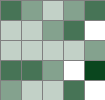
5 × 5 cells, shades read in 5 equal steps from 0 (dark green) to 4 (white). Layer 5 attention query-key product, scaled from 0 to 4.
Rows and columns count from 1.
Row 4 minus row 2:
-2 -2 0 3 -4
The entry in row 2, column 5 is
4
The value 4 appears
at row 2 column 5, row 4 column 4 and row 5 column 5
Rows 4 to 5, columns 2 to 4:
1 2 4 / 3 3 1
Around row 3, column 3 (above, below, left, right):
2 2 3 3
